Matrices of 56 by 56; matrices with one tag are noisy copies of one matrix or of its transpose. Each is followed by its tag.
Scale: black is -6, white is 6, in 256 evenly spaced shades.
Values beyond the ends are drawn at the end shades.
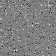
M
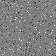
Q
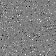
Q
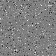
M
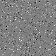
Q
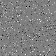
Q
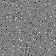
Q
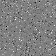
Q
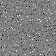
Q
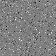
Q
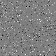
Q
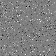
Q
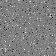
M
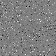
Q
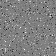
M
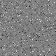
Q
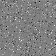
Q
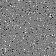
M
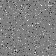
M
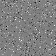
Q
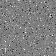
M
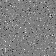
M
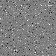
M
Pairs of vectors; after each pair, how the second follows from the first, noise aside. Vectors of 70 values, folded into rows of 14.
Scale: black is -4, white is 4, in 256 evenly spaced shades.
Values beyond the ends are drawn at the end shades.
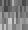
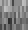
negated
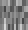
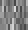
shuffled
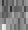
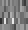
shuffled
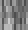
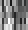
scaled up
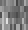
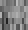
negated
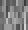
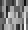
scaled up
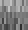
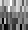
scaled up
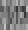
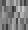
shuffled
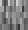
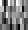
scaled up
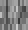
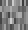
shuffled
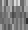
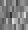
shuffled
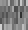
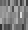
negated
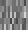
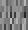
negated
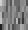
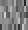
shuffled
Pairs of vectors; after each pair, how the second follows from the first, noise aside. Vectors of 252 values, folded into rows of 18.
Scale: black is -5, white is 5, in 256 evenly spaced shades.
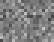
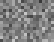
copied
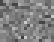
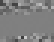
partly zeroed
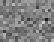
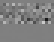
partly zeroed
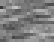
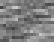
copied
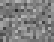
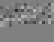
partly zeroed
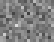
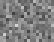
copied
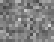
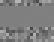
partly zeroed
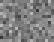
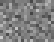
sign-scrambled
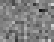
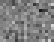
copied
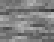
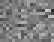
sign-scrambled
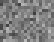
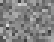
sign-scrambled
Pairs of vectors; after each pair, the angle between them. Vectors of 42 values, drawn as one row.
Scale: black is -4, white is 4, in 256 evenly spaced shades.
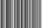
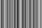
partly aligned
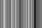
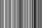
nearly parallel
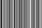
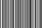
nearly opposite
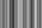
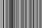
partly aligned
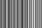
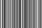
orthogonal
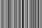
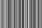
nearly parallel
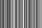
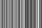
orthogonal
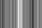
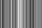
nearly parallel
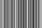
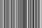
nearly parallel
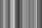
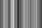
nearly parallel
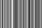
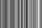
partly opposed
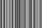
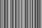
orthogonal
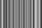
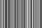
partly aligned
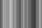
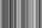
nearly opposite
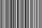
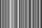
partly opposed
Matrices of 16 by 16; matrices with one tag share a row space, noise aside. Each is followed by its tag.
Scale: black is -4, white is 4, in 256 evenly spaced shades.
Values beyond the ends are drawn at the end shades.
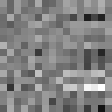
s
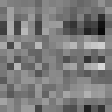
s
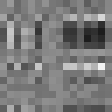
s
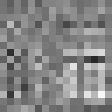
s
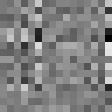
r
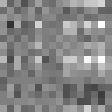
s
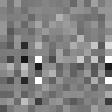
r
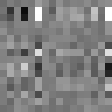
r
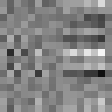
s
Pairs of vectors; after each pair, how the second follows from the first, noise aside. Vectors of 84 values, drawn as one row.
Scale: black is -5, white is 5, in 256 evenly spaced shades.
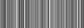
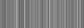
shrunk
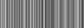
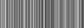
copied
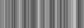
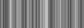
wrapped around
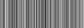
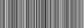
copied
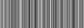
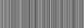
shrunk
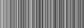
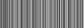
shuffled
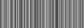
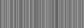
shrunk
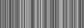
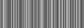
shuffled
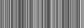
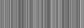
shrunk
